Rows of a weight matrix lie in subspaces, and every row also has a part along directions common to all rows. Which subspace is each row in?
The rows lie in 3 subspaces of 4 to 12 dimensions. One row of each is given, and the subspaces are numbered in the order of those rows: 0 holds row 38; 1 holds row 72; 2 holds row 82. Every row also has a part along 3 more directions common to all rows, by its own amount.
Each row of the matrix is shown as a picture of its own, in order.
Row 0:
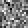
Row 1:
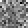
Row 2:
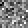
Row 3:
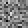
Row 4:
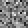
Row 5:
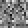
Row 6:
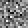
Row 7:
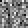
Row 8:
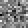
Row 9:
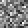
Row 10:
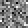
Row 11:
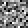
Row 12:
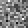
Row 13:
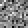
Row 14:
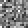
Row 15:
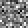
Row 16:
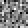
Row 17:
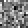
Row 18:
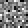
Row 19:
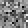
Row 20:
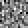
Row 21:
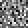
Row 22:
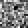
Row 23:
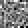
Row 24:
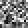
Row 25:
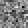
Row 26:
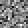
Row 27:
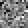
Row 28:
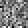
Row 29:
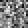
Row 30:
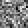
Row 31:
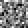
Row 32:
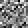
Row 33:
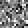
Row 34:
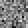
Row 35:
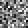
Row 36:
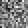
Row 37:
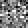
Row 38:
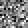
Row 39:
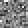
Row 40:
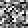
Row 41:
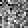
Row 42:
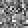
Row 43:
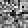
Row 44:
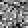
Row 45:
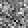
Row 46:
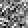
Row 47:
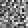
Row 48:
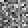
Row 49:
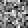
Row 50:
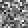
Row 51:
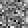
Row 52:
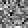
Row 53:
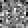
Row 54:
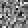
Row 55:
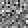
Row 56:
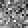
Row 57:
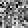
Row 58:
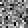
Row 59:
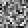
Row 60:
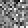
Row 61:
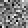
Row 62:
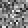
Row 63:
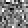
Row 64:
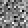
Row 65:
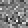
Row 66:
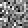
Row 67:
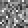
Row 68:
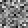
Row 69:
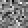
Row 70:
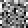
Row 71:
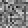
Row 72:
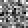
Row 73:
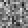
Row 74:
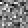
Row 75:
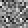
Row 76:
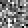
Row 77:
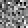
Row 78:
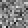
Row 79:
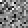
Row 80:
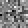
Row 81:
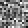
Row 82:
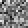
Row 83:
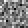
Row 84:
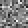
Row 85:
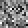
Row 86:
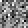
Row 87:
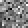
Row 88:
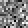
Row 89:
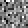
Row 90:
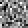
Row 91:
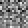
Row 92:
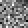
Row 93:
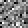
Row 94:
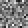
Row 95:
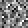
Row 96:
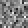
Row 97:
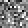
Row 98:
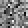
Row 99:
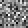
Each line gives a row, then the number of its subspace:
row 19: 1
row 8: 1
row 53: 1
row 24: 2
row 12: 0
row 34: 2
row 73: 2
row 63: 2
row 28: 0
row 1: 2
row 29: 2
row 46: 0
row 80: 1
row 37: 1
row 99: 0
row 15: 1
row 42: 2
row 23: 1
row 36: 0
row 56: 2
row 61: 0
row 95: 0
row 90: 2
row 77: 1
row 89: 2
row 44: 2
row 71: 0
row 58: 2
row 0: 2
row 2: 2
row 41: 2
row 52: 0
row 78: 0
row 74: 2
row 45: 0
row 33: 2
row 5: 2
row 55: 1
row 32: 0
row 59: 0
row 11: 1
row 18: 1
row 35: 2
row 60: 1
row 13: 2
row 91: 0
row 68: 2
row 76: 2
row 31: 1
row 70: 1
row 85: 2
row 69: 2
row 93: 2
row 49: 1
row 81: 2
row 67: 2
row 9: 0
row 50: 2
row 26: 0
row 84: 2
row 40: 2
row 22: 1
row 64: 0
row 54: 0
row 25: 1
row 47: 0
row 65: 0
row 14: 2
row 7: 0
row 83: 1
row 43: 1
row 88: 0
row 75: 0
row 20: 1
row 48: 2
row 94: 0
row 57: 2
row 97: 0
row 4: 1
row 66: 0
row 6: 0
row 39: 1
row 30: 0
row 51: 0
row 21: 0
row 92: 0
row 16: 1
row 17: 1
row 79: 2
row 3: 0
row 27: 2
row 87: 2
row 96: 0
